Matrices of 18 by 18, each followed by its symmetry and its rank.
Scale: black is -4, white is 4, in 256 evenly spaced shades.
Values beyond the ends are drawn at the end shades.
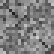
symmetric, full rank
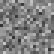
neither, full rank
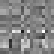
neither, rank three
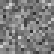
neither, full rank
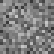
symmetric, full rank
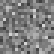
symmetric, full rank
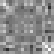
symmetric, rank three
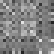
symmetric, rank three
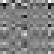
neither, rank two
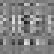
neither, rank two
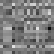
neither, rank three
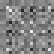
symmetric, rank three
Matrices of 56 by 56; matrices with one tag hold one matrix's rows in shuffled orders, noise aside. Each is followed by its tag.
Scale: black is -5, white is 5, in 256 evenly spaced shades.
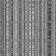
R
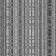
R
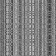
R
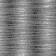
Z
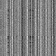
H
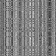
R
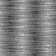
Z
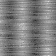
Z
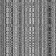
R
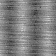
Z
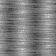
Z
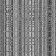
R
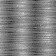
Z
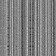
H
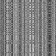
R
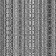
R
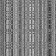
R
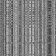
R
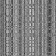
R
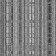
R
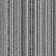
H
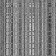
R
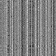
H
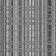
R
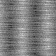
Z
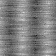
Z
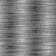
Z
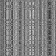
R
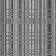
R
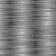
Z
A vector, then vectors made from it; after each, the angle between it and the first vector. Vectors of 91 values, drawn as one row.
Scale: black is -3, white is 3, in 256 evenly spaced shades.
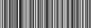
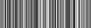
orthogonal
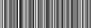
nearly parallel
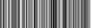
partly opposed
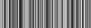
nearly parallel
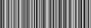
nearly opposite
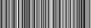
partly opposed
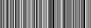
partly opposed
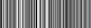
partly opposed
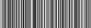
orthogonal
